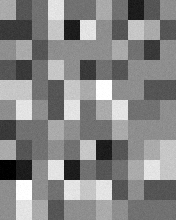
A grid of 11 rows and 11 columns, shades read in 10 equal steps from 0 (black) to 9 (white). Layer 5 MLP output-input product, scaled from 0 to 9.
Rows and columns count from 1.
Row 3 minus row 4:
2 4 -1 -2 0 3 1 3 -1 -3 0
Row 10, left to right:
5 9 5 4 8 7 8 3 5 3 3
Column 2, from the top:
3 2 6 2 7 8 4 3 1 9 8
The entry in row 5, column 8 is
5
